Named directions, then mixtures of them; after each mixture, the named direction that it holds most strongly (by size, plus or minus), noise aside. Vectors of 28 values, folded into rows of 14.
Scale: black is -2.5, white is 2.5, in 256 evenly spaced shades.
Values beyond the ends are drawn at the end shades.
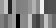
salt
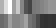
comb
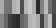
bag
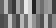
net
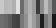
bag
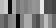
salt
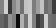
salt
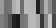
bag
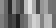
bag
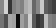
salt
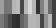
bag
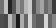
net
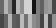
net
